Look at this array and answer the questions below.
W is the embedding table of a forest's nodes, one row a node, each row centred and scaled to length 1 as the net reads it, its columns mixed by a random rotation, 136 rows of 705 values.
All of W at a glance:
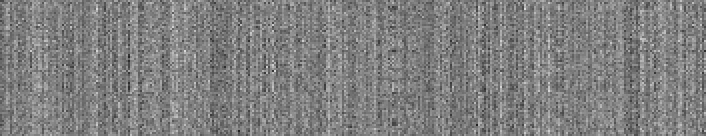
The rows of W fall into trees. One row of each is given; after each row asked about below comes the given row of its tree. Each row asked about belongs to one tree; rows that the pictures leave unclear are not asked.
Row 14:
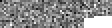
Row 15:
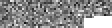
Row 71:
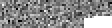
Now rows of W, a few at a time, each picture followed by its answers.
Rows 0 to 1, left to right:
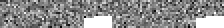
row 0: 14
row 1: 71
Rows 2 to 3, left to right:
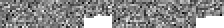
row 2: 15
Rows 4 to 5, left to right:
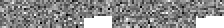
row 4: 14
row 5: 15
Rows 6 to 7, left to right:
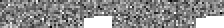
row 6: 14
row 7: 14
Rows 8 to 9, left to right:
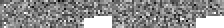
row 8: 14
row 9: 14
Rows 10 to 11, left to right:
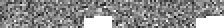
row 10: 15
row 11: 14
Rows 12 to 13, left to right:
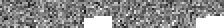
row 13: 71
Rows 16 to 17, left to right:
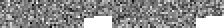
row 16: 14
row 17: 15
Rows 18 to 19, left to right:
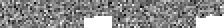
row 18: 71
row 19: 15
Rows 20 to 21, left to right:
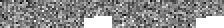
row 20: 15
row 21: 14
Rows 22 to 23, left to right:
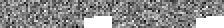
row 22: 71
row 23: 14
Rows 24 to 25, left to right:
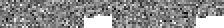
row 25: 15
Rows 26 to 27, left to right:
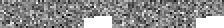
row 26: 14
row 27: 14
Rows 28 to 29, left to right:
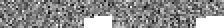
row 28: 71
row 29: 14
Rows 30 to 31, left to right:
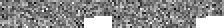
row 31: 15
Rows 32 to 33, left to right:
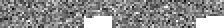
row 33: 14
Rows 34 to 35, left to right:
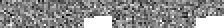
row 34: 14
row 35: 15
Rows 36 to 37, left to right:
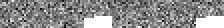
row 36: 71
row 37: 15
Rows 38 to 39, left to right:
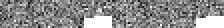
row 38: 15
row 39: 15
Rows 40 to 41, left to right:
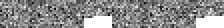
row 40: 15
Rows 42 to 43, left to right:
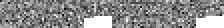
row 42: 14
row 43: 15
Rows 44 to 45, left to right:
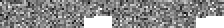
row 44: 15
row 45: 15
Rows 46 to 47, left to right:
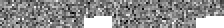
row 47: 71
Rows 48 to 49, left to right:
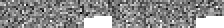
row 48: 71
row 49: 15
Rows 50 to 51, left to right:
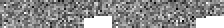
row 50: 14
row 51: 14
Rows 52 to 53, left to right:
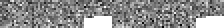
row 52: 15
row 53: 14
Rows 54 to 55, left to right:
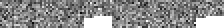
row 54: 15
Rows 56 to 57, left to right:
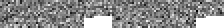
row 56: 15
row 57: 15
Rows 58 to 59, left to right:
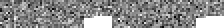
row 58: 15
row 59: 14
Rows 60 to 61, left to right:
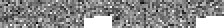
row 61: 15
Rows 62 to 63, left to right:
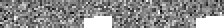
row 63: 71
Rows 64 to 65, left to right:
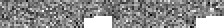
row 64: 15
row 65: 15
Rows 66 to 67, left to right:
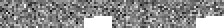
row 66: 15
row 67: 15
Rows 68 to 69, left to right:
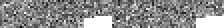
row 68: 14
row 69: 15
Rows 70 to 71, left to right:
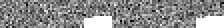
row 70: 71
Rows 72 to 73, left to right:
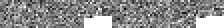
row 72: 15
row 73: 15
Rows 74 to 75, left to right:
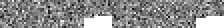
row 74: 71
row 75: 15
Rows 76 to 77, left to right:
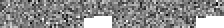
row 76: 14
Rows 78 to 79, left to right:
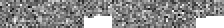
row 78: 15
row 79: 14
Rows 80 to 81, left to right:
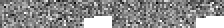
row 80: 14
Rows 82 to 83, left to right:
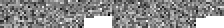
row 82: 15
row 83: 15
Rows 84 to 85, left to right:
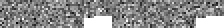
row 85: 15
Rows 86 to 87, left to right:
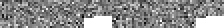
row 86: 15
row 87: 15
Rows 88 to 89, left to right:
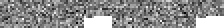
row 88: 15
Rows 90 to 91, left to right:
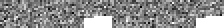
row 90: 15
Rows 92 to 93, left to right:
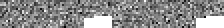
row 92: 71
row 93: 14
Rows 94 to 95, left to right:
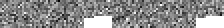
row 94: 14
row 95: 15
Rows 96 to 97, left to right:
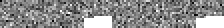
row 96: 14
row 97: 71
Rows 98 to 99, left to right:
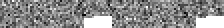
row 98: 71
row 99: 15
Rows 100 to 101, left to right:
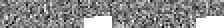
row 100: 71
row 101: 14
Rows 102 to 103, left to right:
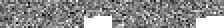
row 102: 15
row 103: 14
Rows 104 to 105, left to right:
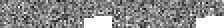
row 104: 14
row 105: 15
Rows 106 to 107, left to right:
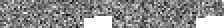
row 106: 14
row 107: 15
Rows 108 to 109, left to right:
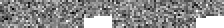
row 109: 14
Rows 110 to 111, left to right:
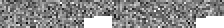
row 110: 15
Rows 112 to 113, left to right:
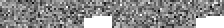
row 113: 14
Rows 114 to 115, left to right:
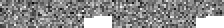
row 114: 15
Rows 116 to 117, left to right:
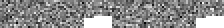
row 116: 15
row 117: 15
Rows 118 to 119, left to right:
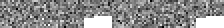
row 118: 71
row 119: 14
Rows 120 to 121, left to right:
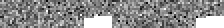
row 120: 71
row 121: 14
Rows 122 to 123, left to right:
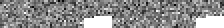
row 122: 14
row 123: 71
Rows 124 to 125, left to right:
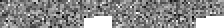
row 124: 14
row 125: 14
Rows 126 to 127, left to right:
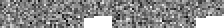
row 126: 14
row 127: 15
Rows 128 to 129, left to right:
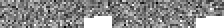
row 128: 71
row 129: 15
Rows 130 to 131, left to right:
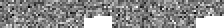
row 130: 15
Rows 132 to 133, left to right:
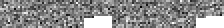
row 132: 14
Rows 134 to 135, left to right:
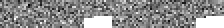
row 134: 15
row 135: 14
